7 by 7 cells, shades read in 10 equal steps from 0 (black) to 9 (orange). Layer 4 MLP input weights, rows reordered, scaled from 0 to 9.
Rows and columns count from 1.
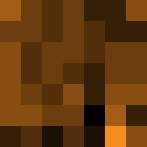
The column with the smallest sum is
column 5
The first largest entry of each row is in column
1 1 1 1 1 6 6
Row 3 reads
5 3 4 4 3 4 4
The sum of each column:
32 26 22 27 13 32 27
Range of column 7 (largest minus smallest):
3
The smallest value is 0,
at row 6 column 5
